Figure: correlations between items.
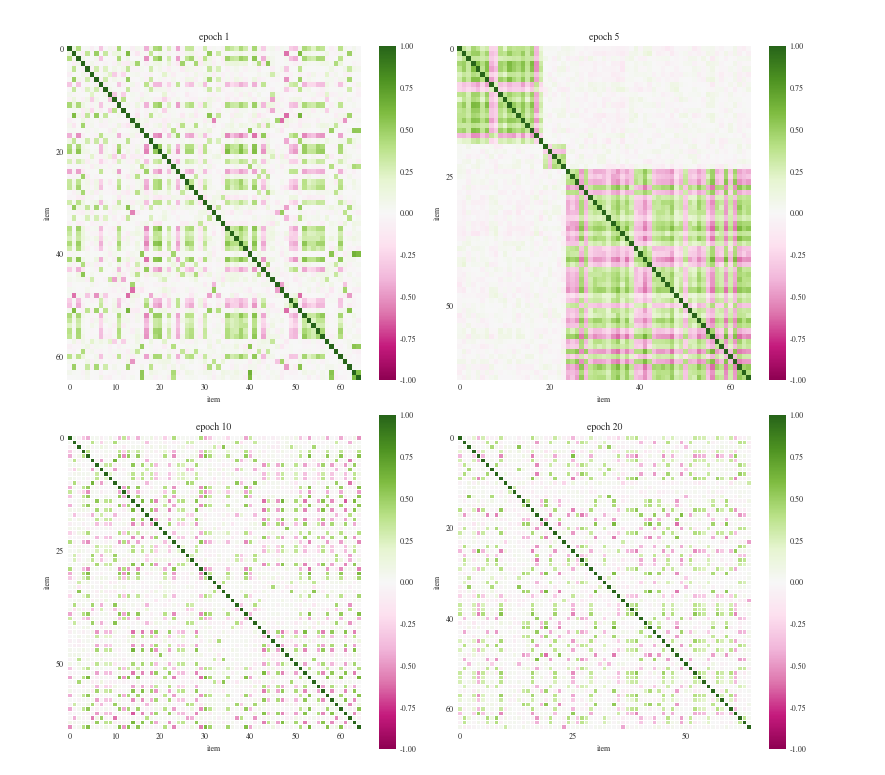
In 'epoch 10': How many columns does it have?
65
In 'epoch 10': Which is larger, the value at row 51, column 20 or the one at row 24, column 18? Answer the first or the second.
the second
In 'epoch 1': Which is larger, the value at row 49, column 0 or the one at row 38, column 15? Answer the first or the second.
the second
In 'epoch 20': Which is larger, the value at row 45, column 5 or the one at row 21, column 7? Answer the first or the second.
the first
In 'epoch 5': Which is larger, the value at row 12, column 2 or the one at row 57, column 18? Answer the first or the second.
the first
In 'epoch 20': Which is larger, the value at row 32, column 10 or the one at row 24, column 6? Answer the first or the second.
the second
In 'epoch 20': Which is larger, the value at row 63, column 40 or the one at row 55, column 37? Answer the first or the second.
the second
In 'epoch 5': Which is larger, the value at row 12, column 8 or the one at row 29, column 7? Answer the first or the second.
the second
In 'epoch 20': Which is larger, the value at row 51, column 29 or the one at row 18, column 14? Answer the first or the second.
the first
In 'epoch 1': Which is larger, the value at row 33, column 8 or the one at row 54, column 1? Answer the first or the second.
the first
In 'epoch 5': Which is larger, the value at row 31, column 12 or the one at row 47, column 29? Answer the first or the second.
the second
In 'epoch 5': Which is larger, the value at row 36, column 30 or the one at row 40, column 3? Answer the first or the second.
the first
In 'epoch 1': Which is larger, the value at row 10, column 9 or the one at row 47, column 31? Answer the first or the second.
the second
